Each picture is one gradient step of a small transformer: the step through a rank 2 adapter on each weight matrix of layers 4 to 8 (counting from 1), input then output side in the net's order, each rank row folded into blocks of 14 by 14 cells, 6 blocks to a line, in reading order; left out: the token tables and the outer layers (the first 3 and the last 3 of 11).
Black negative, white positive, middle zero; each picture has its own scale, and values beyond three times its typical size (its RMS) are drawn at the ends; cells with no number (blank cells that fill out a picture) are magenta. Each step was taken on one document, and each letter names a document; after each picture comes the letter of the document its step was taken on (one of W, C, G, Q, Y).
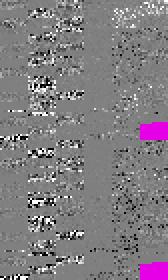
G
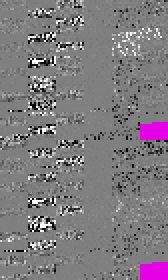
G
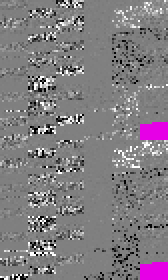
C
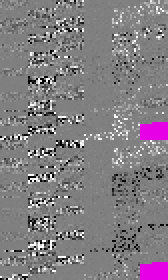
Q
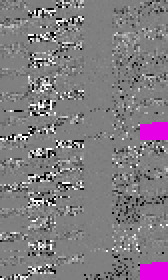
Q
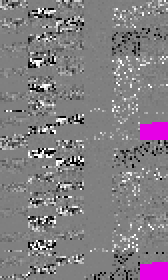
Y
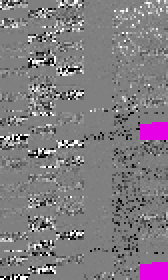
G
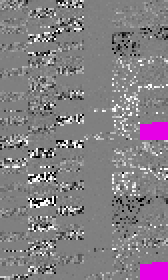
C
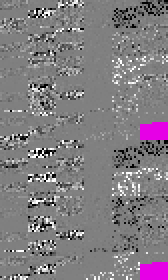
G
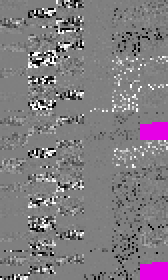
Y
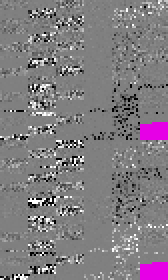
G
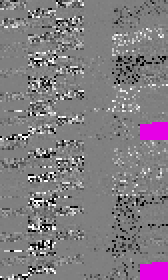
Q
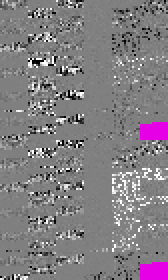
Y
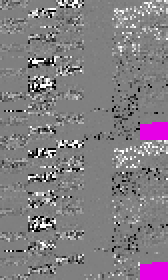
G
